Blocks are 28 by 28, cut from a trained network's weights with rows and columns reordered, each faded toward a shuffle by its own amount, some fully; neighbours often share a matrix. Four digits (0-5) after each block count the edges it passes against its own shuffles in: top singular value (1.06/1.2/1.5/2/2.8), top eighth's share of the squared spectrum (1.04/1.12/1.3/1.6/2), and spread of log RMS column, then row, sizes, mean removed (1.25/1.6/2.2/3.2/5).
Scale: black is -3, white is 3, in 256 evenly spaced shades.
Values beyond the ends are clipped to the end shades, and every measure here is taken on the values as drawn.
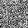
1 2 0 0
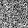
1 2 0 0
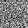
2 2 0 0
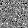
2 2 0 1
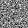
0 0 0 0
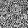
3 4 0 1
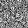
0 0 0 0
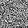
2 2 0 0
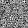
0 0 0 0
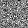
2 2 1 1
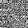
3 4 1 1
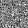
1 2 0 0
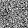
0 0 0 0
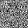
3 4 0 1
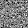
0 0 0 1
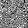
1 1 0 0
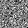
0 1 0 0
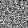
1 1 0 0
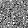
0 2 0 0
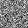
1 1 0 0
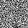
1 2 0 0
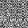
3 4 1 1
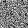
2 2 0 0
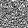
2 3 0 1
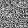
2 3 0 1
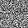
1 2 0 1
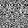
3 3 0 2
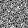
0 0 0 0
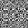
4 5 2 3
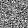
0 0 0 0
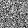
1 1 0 0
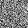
1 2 0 0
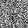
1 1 0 0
